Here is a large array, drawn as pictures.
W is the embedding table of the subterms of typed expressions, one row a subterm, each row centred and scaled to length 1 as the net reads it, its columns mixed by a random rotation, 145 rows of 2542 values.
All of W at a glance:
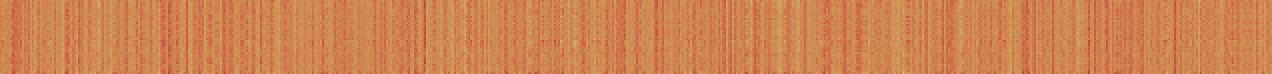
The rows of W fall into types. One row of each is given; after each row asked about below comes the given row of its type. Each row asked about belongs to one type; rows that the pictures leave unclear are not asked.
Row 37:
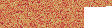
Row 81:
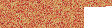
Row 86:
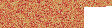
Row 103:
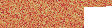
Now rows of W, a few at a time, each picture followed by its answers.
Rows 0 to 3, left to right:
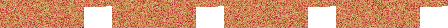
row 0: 37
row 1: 86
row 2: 81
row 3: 81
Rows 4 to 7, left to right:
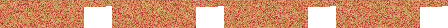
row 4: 37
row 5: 103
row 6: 81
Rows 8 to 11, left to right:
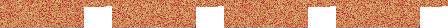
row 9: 103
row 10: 81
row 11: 103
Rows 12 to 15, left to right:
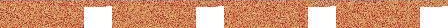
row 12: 103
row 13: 103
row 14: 81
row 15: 86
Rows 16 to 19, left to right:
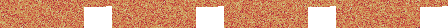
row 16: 103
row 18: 86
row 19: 37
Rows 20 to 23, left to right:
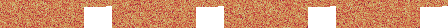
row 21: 37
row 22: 103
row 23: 37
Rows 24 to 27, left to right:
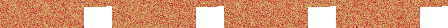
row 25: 103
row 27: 37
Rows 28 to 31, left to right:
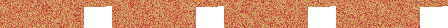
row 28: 81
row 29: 37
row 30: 86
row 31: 103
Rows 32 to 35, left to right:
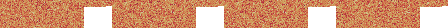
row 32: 81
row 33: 86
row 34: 86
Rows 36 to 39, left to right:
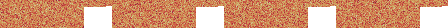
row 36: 103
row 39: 81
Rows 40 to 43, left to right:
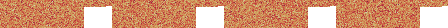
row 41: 81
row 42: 103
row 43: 86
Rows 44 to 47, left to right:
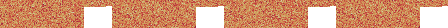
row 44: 81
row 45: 103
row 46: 103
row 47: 103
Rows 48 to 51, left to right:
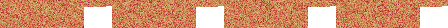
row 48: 103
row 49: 86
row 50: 81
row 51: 86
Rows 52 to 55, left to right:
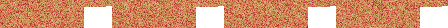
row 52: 37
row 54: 103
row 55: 81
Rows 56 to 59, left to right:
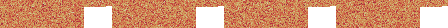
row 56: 81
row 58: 86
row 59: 37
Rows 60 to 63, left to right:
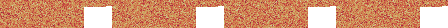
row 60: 103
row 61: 103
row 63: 103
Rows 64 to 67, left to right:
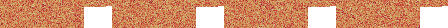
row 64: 81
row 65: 81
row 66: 81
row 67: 103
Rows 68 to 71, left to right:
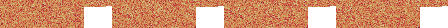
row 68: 81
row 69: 103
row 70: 103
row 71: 37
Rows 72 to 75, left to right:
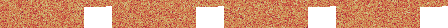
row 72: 37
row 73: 86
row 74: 103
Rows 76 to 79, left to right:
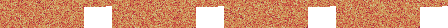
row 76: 81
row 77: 37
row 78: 103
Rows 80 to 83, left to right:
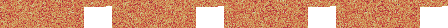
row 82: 86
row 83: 86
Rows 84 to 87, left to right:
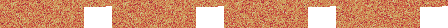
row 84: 81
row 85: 81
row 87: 103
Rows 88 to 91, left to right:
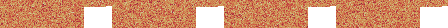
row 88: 81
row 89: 86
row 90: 103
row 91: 37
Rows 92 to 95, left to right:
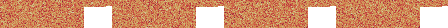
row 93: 81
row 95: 103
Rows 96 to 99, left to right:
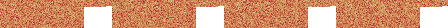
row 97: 86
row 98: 86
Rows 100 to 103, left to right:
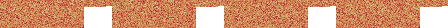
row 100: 103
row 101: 86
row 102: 81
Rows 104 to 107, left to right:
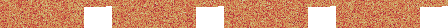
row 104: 37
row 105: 81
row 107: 86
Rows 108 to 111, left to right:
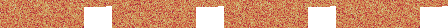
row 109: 37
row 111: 103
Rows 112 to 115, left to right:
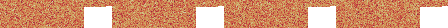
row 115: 37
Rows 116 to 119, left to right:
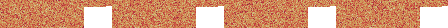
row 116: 103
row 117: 37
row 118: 37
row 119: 81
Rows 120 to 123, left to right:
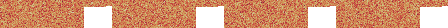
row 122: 81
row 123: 37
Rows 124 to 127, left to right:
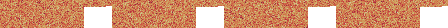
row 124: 81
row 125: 81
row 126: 103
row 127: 86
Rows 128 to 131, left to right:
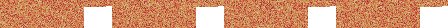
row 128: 103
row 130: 81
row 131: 86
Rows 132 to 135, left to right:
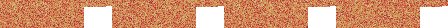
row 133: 81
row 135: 103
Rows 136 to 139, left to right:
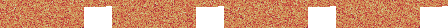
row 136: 37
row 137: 81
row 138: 103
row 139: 103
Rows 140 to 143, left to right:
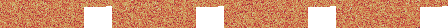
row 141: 86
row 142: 37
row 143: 37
